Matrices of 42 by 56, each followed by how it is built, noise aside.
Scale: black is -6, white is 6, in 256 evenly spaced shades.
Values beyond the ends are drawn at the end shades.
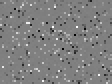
sparse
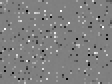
sparse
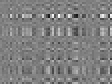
low rank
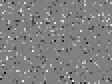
sparse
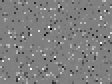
sparse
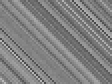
Toeplitz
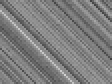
Toeplitz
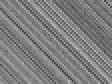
Toeplitz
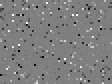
sparse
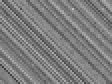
Toeplitz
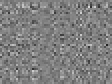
low rank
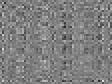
low rank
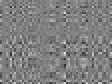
low rank
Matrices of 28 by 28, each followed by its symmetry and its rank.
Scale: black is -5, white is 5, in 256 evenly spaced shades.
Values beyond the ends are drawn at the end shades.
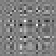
antisymmetric, rank two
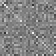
symmetric, rank five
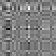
antisymmetric, rank two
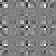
symmetric, rank two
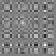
symmetric, rank two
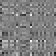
neither, rank three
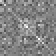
symmetric, rank five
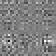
neither, rank three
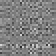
neither, rank three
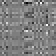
neither, rank three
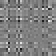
antisymmetric, rank two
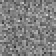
antisymmetric, full rank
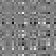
antisymmetric, rank two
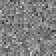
antisymmetric, full rank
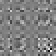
symmetric, rank two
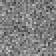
antisymmetric, full rank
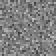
antisymmetric, full rank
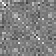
symmetric, rank five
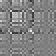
symmetric, rank two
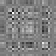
symmetric, rank two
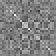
symmetric, rank five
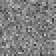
antisymmetric, full rank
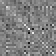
symmetric, rank five
